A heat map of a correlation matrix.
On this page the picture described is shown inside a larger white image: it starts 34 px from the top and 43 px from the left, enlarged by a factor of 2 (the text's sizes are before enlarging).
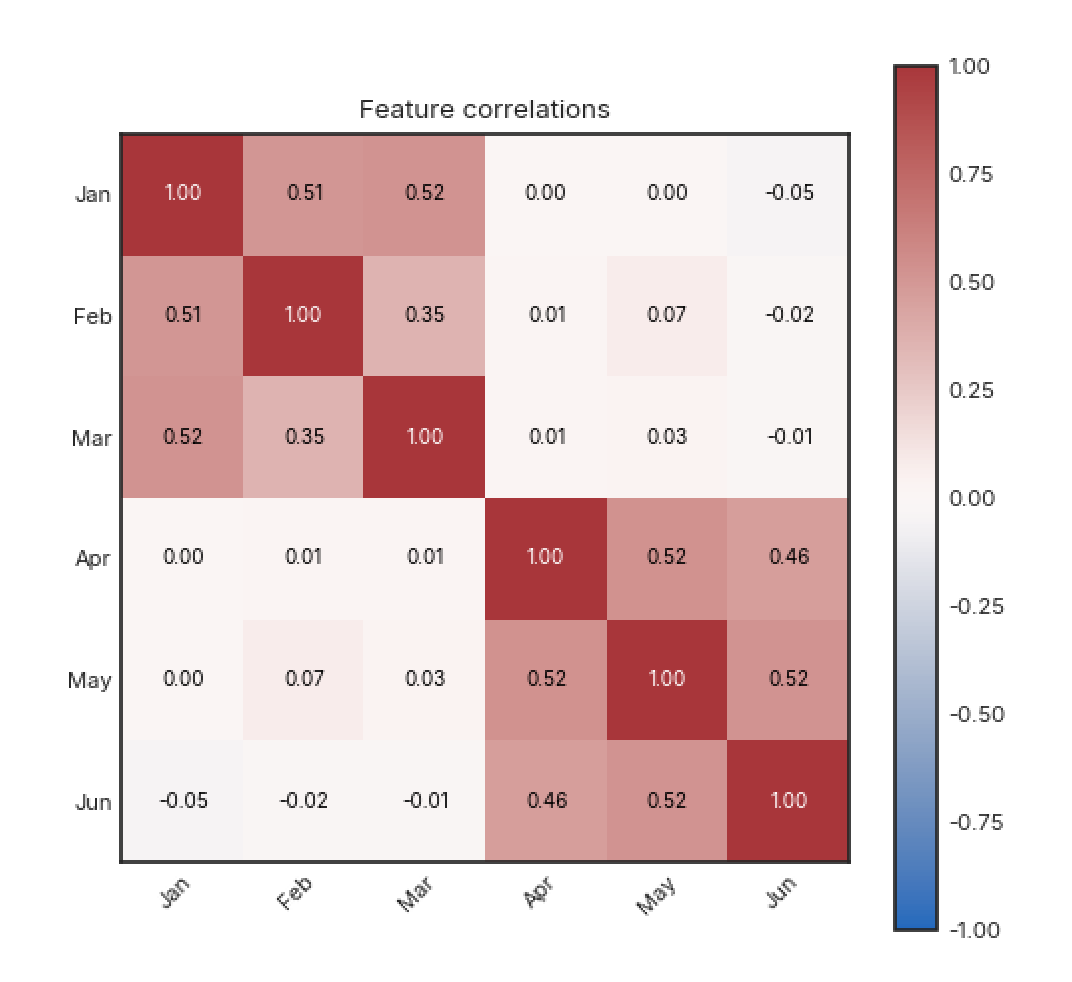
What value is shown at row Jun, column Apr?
0.46
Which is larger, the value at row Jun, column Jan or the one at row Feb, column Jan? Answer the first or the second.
the second
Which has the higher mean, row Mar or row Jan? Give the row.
Jan
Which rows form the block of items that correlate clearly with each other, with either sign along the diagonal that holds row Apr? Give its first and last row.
Apr to Jun
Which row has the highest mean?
May
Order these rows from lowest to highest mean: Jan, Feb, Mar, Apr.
Mar, Feb, Jan, Apr
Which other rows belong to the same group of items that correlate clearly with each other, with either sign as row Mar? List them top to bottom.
Jan, Feb
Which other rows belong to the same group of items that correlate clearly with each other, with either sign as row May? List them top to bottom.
Apr, Jun
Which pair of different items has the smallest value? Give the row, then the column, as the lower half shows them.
Jun, Jan
